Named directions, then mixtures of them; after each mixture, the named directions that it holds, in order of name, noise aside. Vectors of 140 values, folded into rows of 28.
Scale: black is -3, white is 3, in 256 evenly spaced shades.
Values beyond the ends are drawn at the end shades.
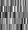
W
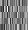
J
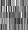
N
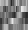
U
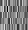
J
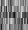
N, U, W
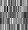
J, U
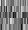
N, U, W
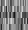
N, U, W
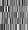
J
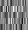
J, W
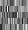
J, N, U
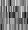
N, U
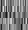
N, W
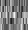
N, U, W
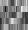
U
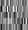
J, N, W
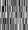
J, N, W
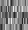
J, U, W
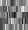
J, U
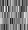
J, U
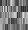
J, U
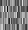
J, U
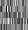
J, N, W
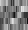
U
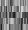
N, U, W
